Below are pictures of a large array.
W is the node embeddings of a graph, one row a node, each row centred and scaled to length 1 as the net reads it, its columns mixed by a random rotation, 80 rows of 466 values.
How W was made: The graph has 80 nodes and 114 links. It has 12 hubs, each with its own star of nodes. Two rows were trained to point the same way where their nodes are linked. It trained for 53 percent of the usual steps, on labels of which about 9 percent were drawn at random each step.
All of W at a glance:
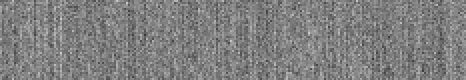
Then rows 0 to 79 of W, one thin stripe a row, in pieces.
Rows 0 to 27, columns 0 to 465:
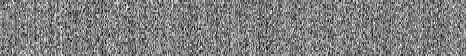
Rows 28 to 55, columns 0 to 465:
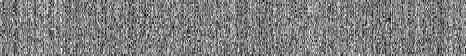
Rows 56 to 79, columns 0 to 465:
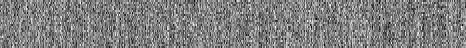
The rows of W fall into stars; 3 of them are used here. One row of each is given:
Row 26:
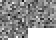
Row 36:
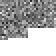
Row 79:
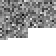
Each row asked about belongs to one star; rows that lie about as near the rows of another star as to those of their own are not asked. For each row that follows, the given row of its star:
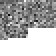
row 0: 26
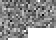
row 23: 36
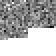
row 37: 26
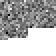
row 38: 26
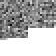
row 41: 79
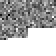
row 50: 26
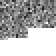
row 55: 79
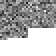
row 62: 79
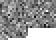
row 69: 26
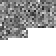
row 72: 36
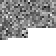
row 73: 36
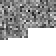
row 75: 36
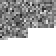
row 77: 79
